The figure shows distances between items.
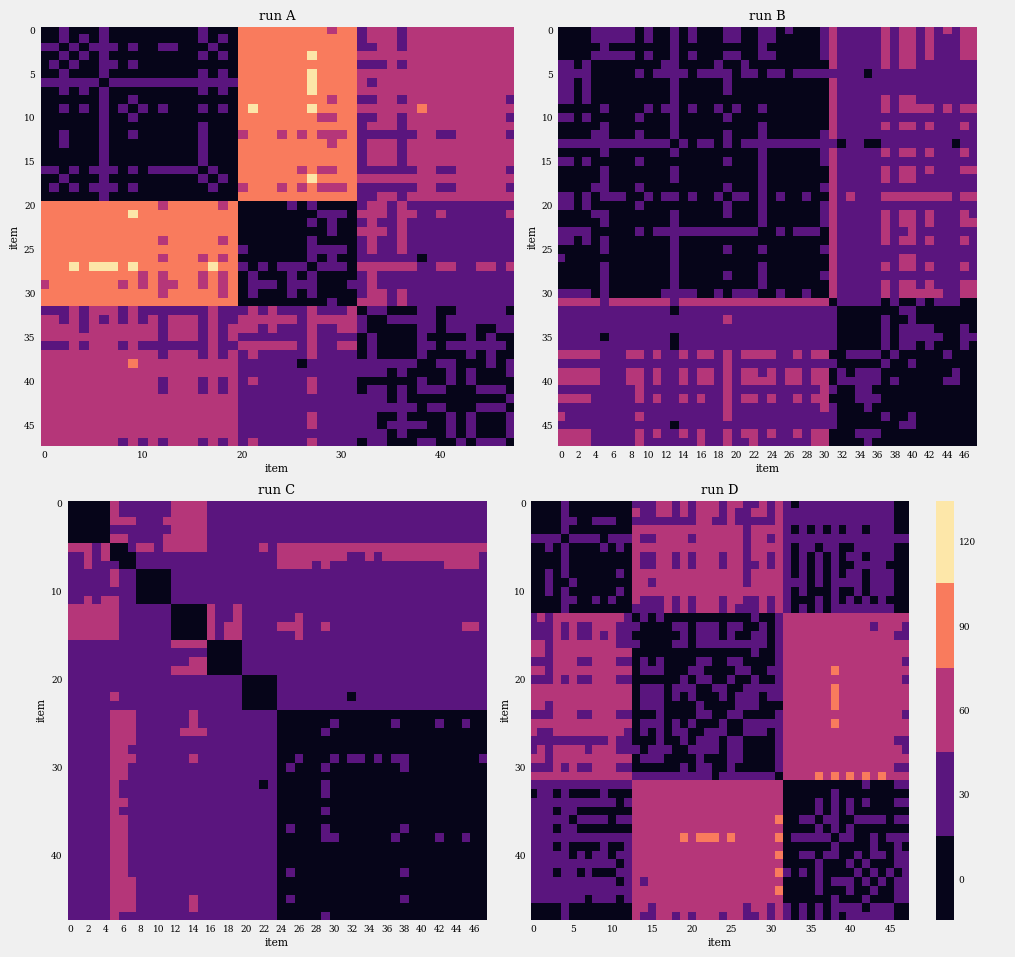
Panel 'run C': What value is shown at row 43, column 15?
30
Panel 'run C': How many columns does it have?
48
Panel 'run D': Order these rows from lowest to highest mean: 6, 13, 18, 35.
6, 35, 18, 13
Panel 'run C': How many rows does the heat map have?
48
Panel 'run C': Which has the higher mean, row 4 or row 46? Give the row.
4
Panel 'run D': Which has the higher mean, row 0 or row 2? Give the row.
0
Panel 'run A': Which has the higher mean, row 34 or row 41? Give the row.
34
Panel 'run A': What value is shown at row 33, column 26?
30
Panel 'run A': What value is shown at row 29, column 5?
90
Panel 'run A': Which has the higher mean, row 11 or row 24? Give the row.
24
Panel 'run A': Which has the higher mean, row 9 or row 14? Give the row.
9
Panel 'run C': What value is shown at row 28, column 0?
30
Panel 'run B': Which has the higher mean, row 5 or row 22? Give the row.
5
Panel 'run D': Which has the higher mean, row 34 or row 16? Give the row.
16
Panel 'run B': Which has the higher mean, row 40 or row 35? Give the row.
40
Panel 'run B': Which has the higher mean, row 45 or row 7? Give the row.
45
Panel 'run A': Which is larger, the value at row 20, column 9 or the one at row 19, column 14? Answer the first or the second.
the first
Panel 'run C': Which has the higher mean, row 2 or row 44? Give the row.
2
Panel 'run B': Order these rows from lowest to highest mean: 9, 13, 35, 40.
9, 35, 13, 40
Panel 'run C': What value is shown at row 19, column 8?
30
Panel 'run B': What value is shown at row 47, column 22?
60
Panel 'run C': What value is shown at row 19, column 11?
30
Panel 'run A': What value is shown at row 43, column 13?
60
